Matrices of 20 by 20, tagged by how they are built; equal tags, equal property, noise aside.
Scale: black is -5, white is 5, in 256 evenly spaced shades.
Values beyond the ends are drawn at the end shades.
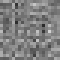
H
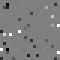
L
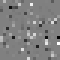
L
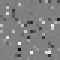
L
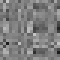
H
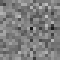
H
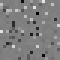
L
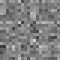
H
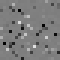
L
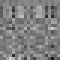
H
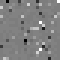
L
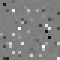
L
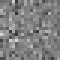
H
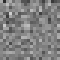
H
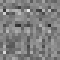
H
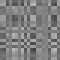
H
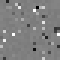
L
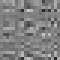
H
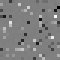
L
